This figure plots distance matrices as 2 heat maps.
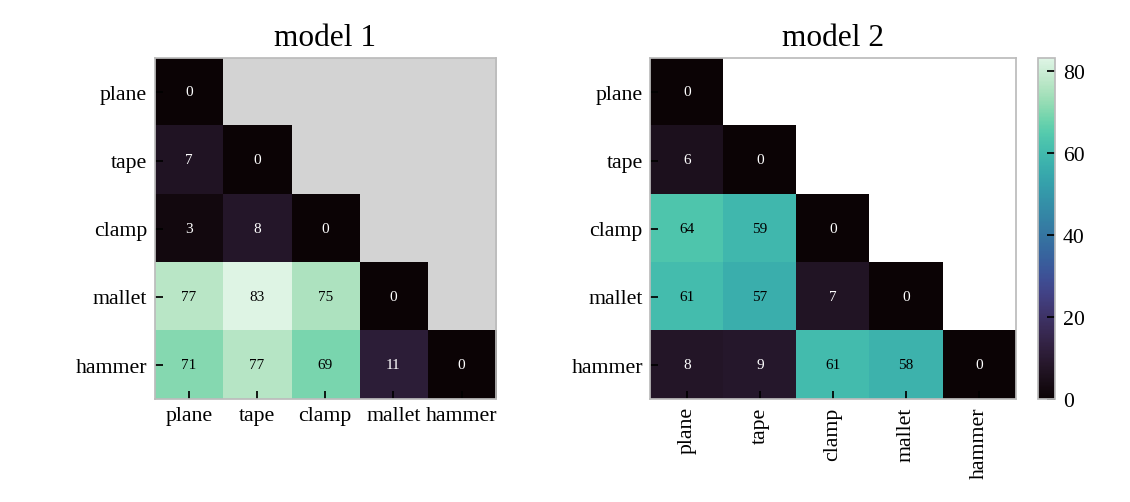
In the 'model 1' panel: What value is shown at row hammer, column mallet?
11
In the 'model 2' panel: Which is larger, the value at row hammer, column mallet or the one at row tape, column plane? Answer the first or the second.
the first
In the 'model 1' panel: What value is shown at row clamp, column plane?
3
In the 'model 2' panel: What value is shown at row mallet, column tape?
57
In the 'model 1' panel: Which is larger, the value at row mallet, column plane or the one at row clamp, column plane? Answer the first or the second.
the first
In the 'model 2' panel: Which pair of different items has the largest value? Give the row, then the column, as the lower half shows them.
clamp, plane
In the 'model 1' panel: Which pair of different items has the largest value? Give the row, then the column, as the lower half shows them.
mallet, tape
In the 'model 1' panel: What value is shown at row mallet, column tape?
83
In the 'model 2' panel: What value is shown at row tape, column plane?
6
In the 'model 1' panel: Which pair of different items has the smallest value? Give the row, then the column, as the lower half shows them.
clamp, plane
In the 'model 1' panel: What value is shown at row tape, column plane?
7
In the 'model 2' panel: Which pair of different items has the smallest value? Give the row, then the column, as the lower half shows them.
tape, plane
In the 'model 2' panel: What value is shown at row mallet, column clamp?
7
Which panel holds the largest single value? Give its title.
model 1
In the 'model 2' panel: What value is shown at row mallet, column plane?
61
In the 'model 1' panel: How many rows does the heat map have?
5
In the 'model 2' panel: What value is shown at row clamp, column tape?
59
